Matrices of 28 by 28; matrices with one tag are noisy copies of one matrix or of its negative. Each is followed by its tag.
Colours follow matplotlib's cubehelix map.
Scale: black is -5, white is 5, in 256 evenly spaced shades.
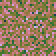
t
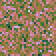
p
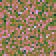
t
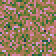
p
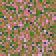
p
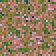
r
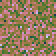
t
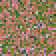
t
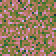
t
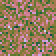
p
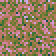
r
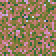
r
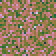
t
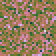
p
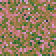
r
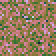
r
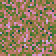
p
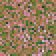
p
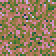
r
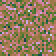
p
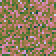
t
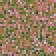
t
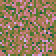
p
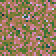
r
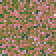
t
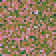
t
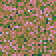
p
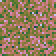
t
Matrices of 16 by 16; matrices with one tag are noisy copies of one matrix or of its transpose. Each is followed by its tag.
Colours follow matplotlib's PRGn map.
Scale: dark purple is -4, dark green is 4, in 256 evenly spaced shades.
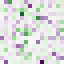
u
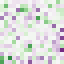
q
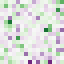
q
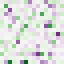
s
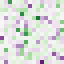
u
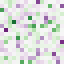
u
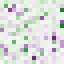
s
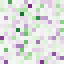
u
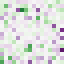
q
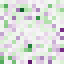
q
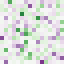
u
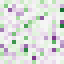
s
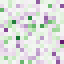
u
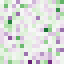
q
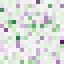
u
